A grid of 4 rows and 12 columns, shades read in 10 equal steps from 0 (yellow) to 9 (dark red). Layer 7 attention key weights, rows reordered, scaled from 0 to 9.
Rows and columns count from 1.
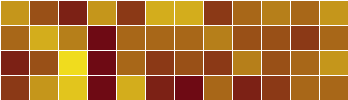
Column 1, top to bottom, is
3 5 8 7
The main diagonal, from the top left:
3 2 0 9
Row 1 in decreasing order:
8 7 7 6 5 5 4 3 3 3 2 2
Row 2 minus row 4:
-2 -1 3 0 3 -3 -4 -1 -2 -1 2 0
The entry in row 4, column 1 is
7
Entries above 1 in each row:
12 12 11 11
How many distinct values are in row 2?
6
